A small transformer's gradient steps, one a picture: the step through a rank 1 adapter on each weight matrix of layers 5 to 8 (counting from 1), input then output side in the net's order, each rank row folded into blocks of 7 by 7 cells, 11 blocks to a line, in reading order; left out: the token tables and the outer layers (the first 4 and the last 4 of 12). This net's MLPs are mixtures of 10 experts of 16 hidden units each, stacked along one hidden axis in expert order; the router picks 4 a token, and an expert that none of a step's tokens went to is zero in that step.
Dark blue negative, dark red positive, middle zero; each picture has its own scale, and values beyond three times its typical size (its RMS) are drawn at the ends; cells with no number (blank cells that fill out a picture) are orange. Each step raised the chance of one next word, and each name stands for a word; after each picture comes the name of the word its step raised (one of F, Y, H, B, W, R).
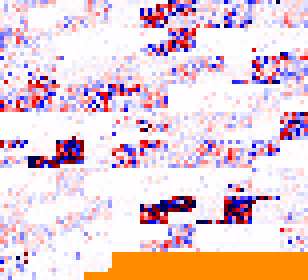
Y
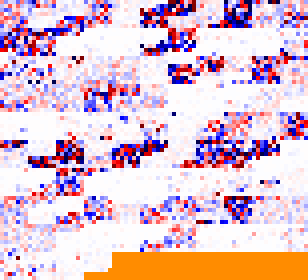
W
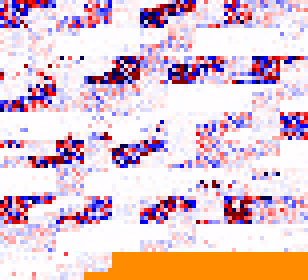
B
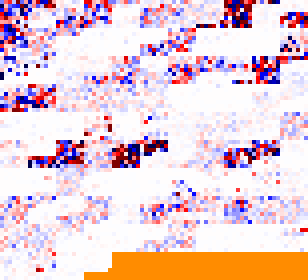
W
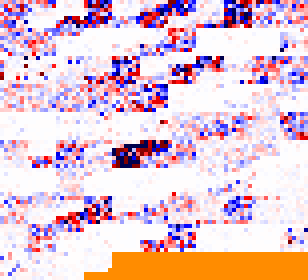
W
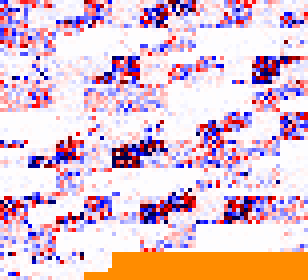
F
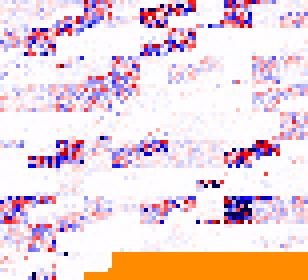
F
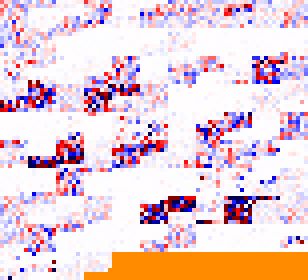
Y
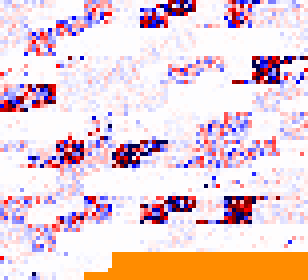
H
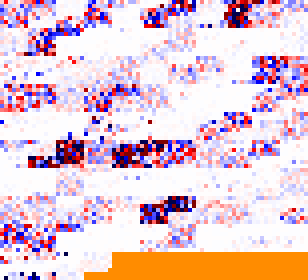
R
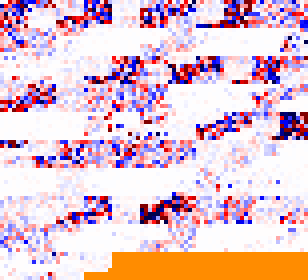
R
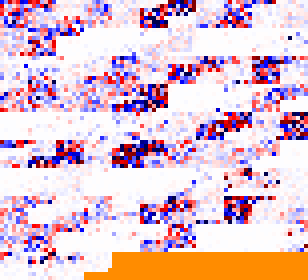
F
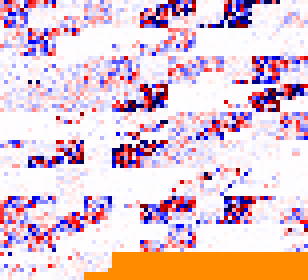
F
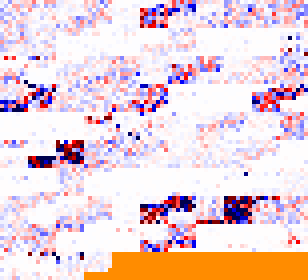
Y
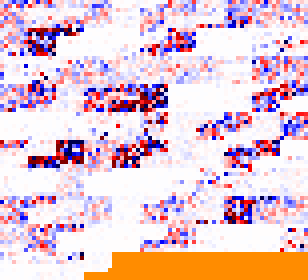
B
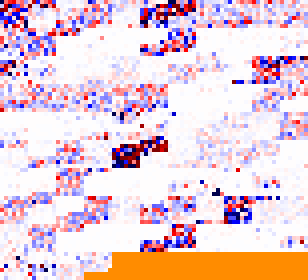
R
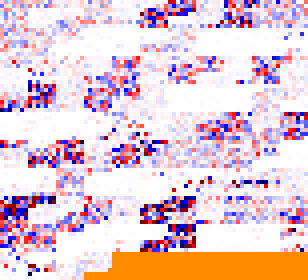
F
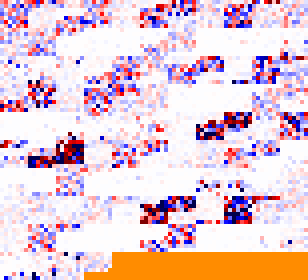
Y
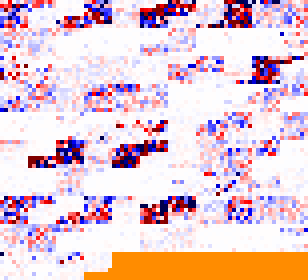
B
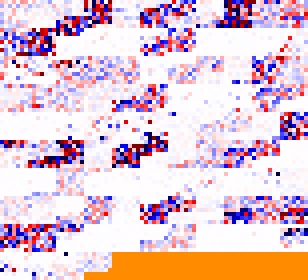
R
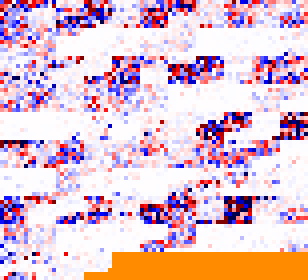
F
